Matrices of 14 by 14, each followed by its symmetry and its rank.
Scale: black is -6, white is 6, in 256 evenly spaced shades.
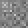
symmetric, rank three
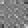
symmetric, rank three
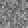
neither, full rank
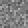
neither, full rank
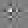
symmetric, rank one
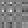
symmetric, rank one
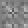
symmetric, rank three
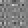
neither, rank two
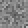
symmetric, full rank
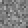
neither, full rank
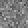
neither, full rank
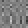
neither, rank two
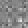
symmetric, rank three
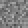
neither, full rank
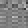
neither, rank two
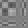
symmetric, rank one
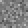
symmetric, full rank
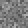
symmetric, full rank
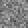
neither, full rank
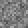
symmetric, full rank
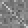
symmetric, full rank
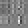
neither, rank two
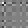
symmetric, rank one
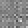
symmetric, rank three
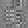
neither, rank two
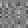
neither, rank two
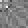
symmetric, rank three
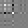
symmetric, rank one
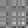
symmetric, rank one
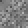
symmetric, full rank
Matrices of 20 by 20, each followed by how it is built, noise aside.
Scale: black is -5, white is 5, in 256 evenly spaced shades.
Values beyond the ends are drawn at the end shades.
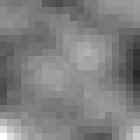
smooth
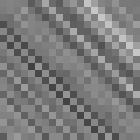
Toeplitz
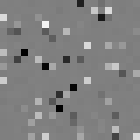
sparse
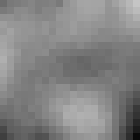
smooth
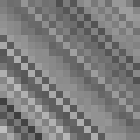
Toeplitz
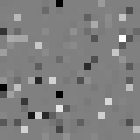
sparse
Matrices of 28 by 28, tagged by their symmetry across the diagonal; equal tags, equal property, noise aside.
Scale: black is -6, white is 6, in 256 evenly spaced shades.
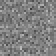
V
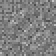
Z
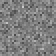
Z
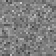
V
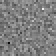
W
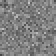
Z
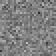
V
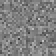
W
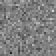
W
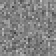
V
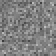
Z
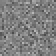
W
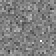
Z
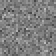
V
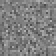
W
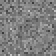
Z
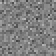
V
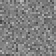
W
